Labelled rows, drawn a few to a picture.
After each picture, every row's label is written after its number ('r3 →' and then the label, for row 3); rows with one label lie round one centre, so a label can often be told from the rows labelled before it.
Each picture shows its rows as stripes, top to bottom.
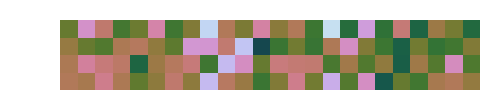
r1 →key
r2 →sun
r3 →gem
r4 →key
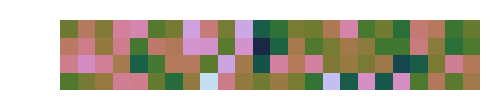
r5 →sun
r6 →sun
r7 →gem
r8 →key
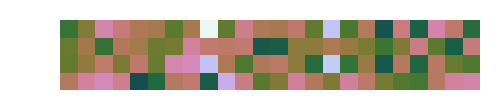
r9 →key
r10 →sun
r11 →key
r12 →gem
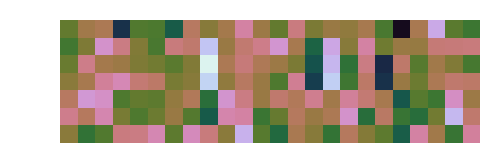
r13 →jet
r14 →key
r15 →key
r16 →key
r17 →gem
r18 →gem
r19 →sun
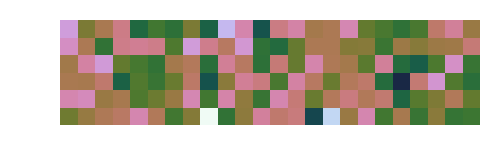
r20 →gem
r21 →sun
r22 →gem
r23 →jet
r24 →gem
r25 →key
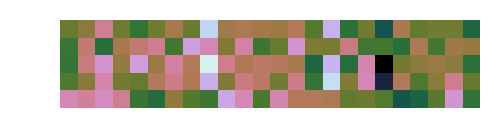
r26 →key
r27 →sun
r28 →key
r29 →key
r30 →gem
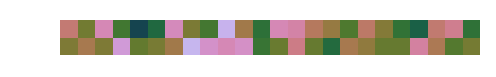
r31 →gem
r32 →sun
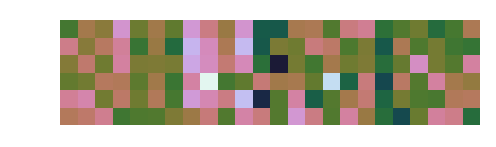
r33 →sun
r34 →sun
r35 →sun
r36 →key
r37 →sun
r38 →jet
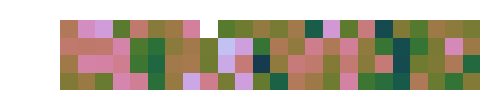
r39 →key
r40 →gem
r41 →gem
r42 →sun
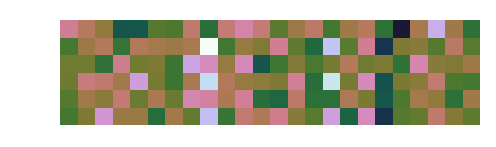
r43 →jet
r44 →key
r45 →sun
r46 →key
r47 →sun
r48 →key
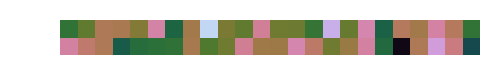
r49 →key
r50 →jet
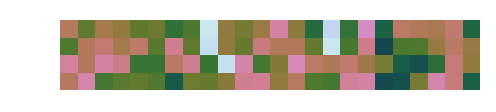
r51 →key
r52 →key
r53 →gem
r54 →jet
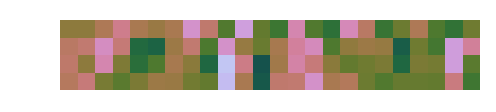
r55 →sun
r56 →gem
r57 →gem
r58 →gem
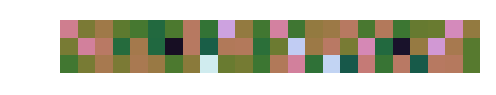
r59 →gem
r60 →jet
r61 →key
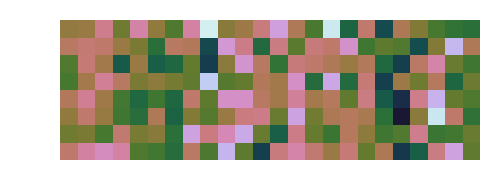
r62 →key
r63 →gem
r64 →jet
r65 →key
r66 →jet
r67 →jet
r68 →sun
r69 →gem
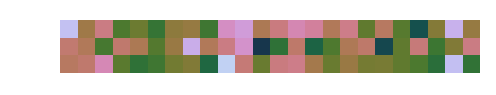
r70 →gem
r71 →sun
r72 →gem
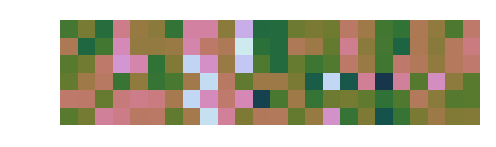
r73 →sun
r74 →sun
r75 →sun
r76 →key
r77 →sun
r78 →key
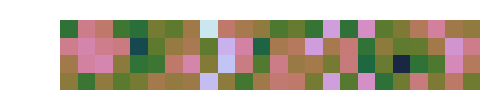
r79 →key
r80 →gem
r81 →gem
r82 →key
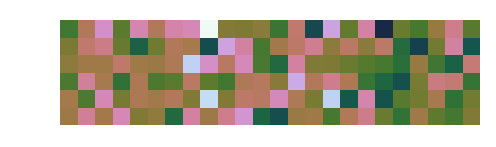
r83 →key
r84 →gem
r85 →sun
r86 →jet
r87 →key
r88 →sun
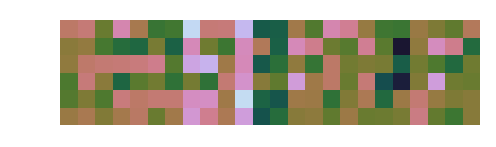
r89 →sun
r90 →jet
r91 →sun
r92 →jet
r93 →sun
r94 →sun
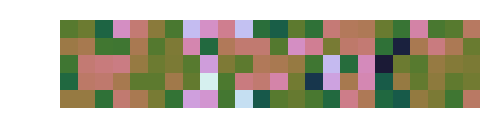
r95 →sun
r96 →jet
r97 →key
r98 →key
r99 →sun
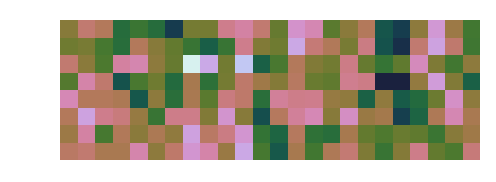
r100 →jet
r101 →jet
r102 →sun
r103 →jet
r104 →gem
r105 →gem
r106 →sun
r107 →sun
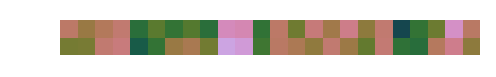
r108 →gem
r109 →gem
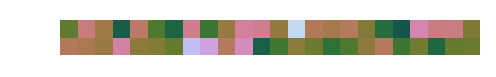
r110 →jet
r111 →sun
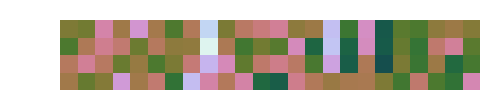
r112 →key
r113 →key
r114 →key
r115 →sun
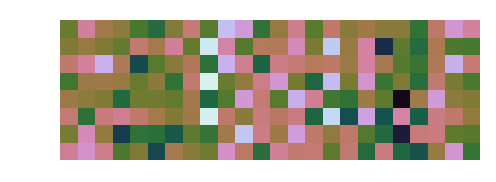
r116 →gem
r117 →key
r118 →gem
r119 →key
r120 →jet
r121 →key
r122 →jet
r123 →gem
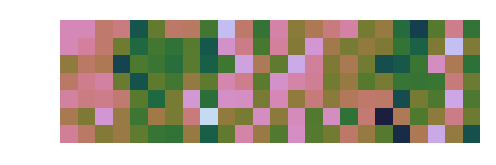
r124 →gem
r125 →gem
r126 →jet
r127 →gem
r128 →gem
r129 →key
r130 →jet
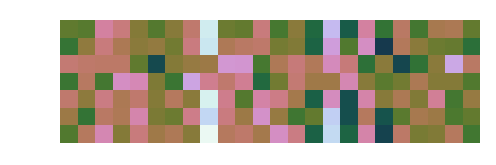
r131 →key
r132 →key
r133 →gem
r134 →sun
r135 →key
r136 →key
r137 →key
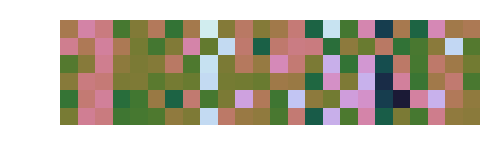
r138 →key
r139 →gem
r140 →key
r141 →key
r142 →jet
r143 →key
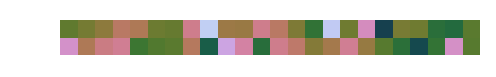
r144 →key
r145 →gem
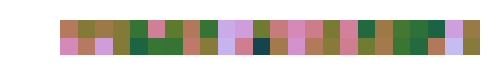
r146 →gem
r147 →gem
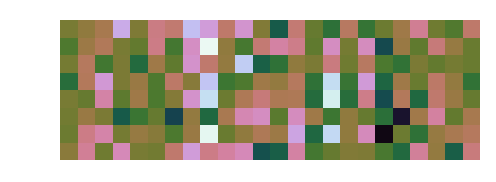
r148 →sun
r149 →key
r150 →sun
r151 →key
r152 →key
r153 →jet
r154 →key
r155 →sun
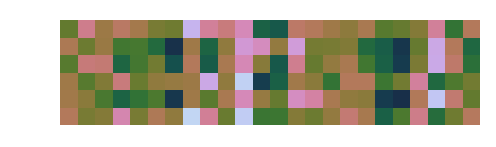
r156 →sun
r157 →jet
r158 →jet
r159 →sun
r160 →jet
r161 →sun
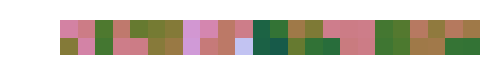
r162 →sun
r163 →sun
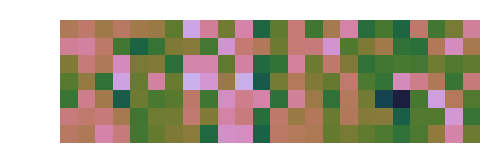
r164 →sun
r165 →gem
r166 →sun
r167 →sun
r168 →jet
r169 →gem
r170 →gem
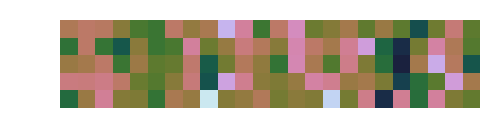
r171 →gem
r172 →jet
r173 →jet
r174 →gem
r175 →key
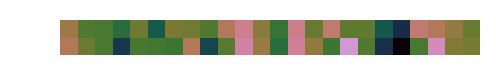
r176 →jet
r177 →jet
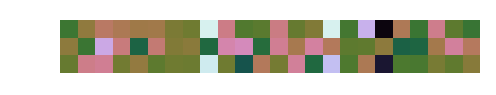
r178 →key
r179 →gem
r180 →key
